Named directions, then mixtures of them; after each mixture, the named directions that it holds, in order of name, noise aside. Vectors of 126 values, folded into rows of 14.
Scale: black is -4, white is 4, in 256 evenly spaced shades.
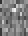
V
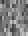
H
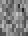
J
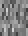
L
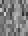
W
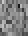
J, W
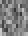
J, V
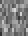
L, V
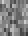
H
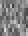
H, L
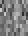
W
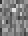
V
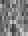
H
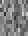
W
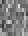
J, W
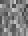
H, V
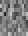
H, W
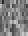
H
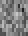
J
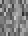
W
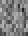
J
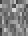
H, V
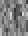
V, W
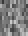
H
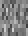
L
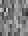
L, W
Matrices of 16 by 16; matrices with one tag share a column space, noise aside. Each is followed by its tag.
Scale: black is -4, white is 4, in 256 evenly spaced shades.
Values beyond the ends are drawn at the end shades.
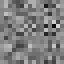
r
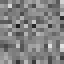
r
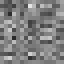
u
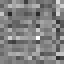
u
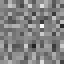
r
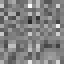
r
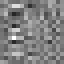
u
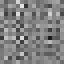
u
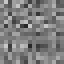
r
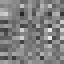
u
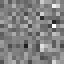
r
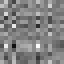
r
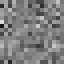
r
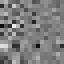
r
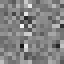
r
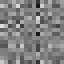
r
